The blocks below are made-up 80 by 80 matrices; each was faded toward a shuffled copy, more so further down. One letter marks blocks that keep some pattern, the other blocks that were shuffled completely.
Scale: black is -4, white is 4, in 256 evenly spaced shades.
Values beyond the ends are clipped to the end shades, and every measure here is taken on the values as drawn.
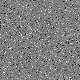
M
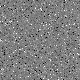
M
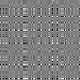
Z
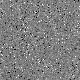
M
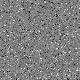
M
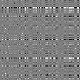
Z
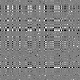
Z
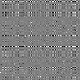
Z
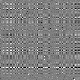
Z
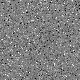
M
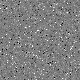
M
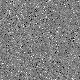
M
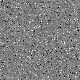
M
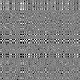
Z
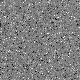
M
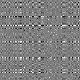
Z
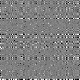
Z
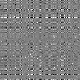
Z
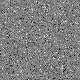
M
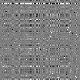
Z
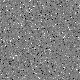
M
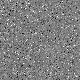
M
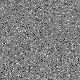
M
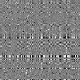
Z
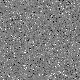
M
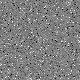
M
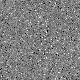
M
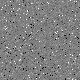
M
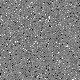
M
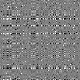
Z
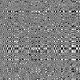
Z
